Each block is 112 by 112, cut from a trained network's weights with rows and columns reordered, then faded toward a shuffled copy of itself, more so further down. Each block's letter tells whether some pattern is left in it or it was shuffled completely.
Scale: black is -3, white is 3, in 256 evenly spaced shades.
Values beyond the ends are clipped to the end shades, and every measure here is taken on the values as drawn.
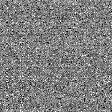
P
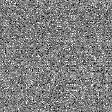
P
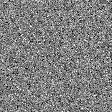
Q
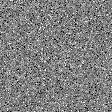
Q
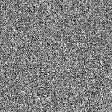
P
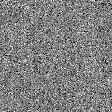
P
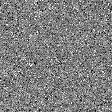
P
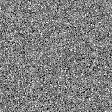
P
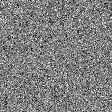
Q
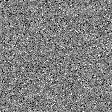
Q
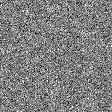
P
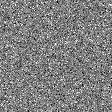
Q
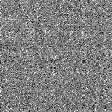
P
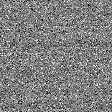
P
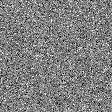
Q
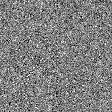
P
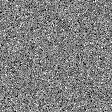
Q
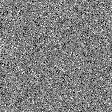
Q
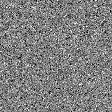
P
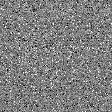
P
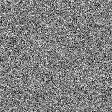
P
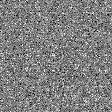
P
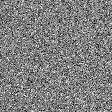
Q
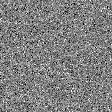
Q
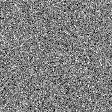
P
